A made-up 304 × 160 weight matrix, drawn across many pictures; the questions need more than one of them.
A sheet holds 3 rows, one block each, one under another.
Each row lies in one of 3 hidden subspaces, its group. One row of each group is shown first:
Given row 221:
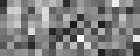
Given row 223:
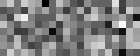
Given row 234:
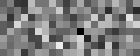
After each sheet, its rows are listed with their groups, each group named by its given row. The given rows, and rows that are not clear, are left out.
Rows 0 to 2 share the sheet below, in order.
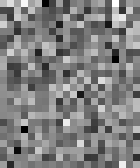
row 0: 223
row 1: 221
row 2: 223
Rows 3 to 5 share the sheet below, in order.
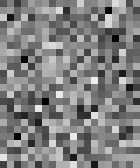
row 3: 234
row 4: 223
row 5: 221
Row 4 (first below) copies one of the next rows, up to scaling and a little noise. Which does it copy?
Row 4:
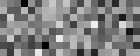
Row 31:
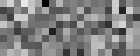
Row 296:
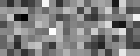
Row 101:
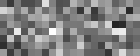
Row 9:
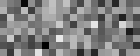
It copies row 9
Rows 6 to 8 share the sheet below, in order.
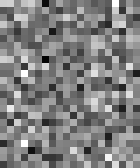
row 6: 223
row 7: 223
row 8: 234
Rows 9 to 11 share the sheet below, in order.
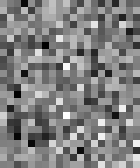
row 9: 223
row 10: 223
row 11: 221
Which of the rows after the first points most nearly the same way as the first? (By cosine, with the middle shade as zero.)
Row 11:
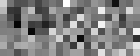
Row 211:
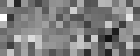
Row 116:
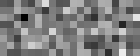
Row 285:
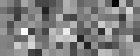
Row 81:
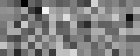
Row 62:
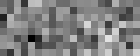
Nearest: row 285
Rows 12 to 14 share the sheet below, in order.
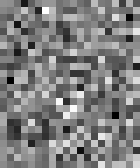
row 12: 221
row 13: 234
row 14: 221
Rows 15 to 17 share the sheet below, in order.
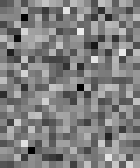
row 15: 223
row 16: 223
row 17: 234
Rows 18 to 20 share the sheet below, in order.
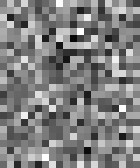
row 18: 234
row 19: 223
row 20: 223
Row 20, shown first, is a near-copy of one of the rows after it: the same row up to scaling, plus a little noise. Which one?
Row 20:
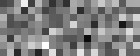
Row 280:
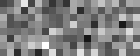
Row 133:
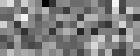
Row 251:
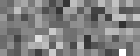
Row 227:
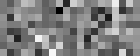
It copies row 280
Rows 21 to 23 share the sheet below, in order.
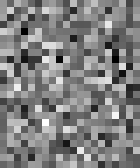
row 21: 234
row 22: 223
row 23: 221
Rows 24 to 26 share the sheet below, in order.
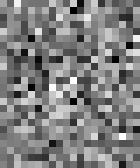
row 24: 234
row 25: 221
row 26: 223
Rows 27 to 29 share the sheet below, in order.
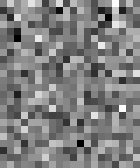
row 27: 223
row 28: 223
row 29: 223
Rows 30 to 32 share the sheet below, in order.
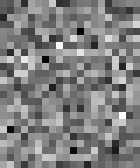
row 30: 234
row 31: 223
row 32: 234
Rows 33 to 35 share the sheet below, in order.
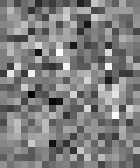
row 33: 221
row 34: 234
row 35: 221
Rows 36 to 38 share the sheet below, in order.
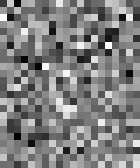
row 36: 234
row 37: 221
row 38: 221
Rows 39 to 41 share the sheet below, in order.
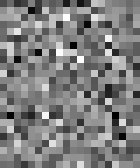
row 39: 221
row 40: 234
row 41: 223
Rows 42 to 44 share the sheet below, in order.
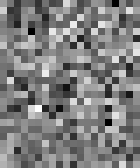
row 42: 221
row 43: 221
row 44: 234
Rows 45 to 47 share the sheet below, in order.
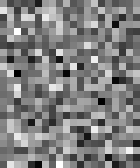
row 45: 223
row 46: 223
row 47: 221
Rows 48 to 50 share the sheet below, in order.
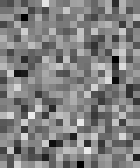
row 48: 223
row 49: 223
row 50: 223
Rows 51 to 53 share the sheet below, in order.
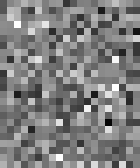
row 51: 221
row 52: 234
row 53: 234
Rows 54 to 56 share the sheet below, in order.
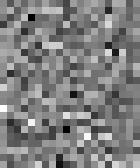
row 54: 234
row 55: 234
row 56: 221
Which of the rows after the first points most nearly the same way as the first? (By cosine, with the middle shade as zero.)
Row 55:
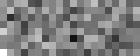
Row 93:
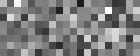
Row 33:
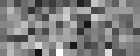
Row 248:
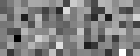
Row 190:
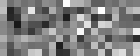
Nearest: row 190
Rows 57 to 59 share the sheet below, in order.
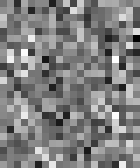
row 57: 234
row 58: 223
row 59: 223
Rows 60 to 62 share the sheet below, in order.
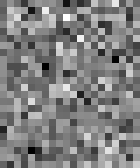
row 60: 221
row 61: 221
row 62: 234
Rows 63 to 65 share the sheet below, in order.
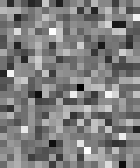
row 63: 223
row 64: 234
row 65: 223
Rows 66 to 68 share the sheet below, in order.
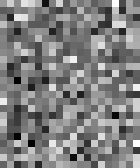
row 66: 223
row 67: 221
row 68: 221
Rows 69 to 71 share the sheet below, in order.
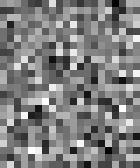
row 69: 234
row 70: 223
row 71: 234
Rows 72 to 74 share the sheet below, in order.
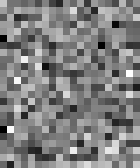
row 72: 223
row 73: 221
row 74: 234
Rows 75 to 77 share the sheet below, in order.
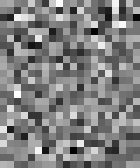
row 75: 223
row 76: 223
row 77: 234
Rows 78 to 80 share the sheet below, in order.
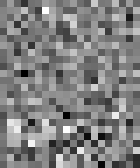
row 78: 221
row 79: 223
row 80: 221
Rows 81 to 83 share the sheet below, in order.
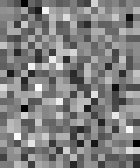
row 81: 221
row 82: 234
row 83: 221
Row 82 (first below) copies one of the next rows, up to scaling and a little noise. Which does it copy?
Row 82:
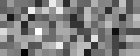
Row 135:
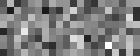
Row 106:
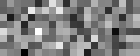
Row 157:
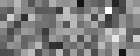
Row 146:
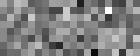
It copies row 106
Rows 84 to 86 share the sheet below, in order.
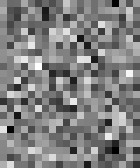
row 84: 221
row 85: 221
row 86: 234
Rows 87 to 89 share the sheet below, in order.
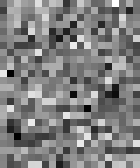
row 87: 221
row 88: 234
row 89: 221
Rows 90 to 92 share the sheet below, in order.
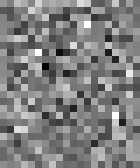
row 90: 221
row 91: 221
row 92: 223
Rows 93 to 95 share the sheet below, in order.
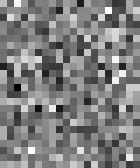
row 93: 234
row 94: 223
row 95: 234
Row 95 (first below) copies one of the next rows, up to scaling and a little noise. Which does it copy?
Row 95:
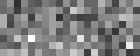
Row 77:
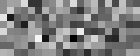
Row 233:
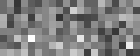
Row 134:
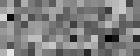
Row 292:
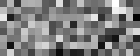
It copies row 233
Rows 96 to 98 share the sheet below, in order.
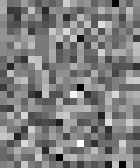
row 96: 221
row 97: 234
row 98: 234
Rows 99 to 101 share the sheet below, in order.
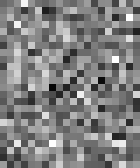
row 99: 221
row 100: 221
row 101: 223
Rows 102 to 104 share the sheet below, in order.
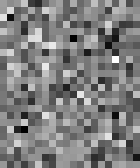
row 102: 234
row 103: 221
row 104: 223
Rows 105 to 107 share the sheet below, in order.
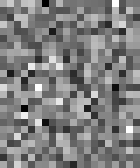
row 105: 223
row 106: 234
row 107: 221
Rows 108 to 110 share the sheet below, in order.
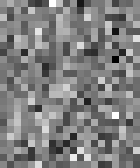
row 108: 234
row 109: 221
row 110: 221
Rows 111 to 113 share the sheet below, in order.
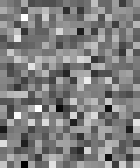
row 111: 223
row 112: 221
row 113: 234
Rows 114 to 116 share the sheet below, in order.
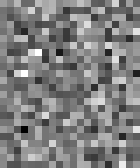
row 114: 221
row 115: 223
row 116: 223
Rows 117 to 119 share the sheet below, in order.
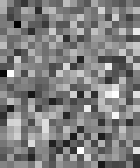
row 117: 221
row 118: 234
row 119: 221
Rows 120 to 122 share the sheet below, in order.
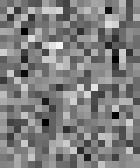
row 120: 234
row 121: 223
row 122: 221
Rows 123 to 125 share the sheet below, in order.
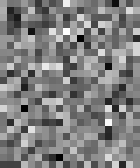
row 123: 221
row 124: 234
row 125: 234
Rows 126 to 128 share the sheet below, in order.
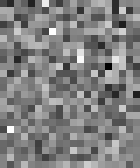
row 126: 223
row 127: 234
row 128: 234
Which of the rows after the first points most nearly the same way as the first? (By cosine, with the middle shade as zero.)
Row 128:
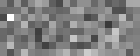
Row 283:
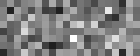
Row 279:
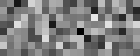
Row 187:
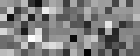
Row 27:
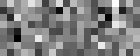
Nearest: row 283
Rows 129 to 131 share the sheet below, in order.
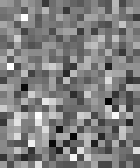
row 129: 223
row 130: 234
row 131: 221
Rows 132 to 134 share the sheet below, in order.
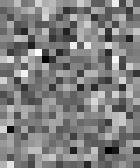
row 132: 221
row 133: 223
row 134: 234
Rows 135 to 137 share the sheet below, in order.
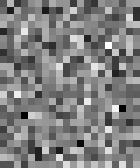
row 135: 234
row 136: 223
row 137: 234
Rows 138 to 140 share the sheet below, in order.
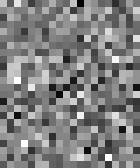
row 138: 234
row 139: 221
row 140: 234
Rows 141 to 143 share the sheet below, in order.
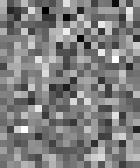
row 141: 221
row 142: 221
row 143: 223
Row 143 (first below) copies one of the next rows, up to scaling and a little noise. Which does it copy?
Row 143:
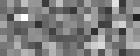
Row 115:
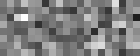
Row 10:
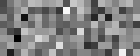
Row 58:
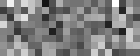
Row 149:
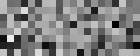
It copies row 115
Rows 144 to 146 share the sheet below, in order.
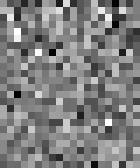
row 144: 223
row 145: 223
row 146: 234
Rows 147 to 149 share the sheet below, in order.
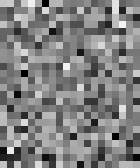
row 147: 223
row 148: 223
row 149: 223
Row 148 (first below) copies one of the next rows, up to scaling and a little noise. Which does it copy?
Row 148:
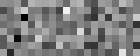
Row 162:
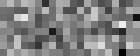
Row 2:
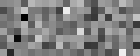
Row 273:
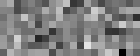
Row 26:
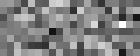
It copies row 2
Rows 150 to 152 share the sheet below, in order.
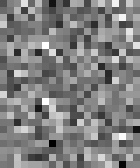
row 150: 223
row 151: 223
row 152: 223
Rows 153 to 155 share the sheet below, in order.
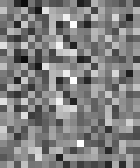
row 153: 221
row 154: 221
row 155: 234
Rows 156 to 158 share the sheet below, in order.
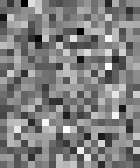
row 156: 234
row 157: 234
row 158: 221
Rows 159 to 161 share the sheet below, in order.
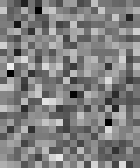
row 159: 221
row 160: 234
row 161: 234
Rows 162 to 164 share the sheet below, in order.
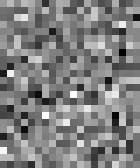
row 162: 223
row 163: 234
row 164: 223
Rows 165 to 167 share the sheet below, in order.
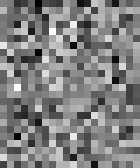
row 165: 221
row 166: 223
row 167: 221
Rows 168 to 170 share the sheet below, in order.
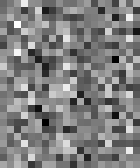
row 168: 221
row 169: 221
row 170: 221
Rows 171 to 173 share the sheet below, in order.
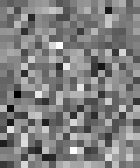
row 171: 234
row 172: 223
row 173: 234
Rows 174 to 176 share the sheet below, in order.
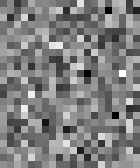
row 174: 234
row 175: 234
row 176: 221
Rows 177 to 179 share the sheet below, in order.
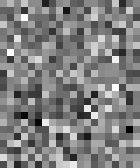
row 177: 223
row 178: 234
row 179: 221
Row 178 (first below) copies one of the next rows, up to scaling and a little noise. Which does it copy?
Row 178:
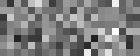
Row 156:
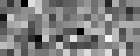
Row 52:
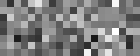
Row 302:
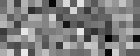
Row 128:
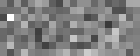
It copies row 52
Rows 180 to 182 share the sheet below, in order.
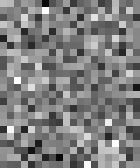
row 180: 223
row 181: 221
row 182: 234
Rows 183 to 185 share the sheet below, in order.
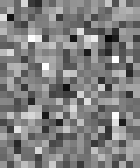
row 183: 234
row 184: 221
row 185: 223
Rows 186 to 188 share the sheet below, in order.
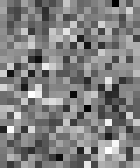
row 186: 221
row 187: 234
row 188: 234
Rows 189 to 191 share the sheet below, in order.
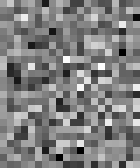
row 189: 223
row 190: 221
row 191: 234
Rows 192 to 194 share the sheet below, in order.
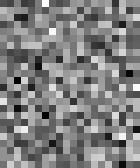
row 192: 223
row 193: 221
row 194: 223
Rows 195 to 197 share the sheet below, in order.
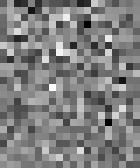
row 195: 221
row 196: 223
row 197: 234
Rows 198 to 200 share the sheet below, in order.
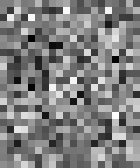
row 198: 234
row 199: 221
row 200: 223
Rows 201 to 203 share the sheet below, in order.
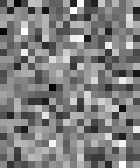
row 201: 234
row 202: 223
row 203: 223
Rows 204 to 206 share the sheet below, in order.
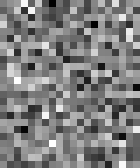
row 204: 223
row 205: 221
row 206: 223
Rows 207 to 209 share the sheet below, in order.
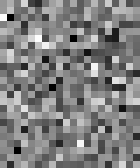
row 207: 234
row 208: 223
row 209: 223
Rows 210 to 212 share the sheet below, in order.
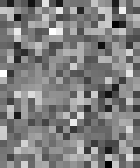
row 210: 223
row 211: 234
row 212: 234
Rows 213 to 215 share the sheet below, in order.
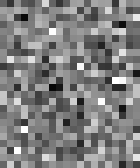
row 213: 223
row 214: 223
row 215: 223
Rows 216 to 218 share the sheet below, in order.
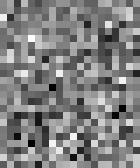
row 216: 234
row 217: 223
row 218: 221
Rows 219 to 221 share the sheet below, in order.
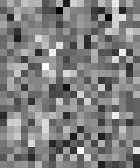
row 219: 223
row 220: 221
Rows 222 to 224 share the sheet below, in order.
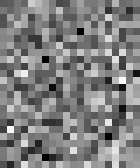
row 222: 234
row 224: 234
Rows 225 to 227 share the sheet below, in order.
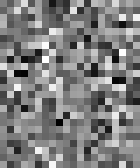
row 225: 223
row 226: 223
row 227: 223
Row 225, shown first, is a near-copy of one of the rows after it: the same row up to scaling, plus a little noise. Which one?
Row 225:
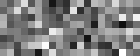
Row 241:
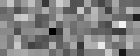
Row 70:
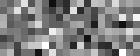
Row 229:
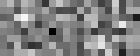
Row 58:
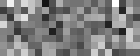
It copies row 70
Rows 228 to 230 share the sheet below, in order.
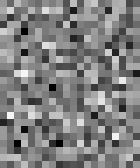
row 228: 234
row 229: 223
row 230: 223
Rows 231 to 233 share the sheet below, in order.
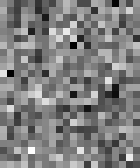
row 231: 221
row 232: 234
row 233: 234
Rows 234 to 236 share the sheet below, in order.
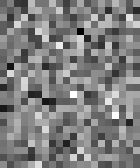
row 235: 234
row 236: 221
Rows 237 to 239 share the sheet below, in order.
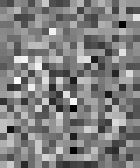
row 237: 223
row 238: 221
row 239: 234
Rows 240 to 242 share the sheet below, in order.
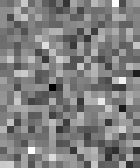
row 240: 223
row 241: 223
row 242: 234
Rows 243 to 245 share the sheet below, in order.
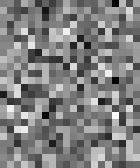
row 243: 221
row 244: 223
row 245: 223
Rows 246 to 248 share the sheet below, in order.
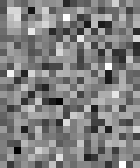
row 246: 221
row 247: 234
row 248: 223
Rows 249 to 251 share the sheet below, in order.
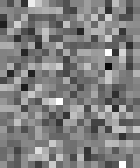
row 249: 234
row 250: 234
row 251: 223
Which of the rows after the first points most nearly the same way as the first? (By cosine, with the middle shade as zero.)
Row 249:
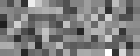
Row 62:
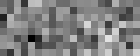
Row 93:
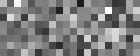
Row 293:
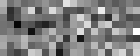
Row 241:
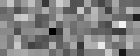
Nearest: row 62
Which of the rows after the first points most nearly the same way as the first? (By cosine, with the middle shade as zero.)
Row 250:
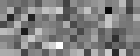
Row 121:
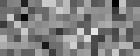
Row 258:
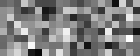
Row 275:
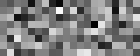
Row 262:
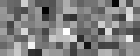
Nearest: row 275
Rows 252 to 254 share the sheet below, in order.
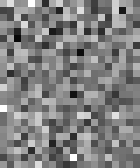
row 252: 223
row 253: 234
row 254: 221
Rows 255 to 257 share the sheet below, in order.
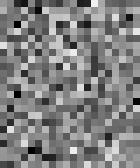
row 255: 221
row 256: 223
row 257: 234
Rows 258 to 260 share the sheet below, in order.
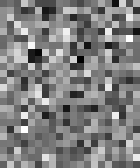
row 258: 221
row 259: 234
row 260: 223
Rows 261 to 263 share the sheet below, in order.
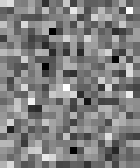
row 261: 223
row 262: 221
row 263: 234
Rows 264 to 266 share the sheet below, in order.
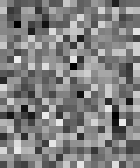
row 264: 221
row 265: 234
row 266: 223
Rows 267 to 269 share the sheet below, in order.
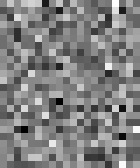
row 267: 223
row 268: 234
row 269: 223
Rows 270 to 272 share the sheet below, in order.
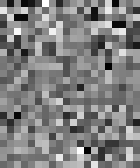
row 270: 223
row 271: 234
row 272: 234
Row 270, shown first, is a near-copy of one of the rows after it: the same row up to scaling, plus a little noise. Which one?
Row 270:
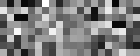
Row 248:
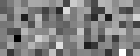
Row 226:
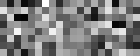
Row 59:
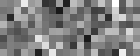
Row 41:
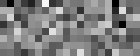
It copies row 226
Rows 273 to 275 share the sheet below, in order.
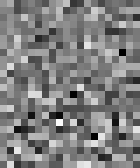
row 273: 223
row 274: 234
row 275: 223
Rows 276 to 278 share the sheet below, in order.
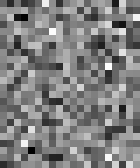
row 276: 223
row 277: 234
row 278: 234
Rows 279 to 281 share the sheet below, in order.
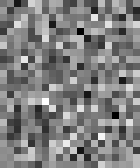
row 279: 234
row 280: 223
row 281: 221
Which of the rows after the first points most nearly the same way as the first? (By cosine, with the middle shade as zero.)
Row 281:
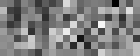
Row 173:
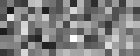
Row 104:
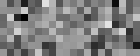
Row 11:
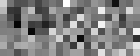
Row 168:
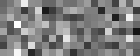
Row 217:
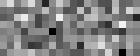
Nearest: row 11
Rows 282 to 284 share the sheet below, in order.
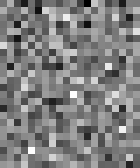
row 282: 221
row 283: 234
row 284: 234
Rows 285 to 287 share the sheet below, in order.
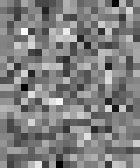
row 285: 221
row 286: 234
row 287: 221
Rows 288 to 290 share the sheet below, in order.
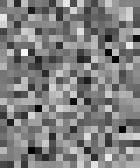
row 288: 234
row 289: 221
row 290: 234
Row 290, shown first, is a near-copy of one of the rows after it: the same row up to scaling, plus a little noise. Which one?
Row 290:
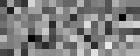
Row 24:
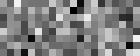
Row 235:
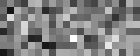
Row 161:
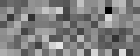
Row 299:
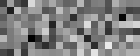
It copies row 299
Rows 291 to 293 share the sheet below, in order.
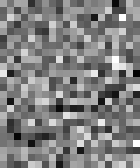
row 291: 234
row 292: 234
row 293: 221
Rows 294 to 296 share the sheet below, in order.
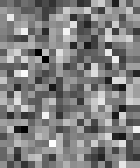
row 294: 221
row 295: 223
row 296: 223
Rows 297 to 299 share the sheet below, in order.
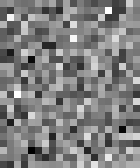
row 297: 234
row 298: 223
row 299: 234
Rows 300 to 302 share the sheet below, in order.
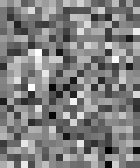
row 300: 221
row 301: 221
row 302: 234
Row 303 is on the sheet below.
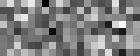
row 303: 223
